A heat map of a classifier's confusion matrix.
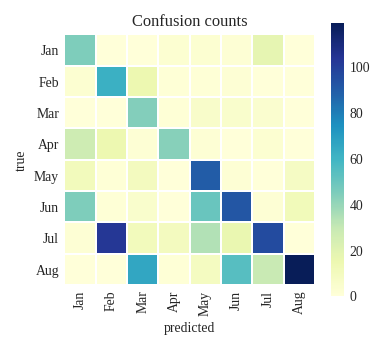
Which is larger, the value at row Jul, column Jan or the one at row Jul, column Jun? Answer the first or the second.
the second
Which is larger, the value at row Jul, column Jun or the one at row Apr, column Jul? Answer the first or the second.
the first
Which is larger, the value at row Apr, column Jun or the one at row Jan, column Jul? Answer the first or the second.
the second
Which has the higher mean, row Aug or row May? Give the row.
Aug
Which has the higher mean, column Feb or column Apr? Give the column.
Feb
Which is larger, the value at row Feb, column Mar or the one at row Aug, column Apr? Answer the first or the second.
the first
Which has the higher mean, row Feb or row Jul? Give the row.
Jul
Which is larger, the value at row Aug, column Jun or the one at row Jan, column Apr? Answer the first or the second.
the first
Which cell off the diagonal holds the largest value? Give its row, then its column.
Jul, Feb
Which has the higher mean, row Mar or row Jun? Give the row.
Jun
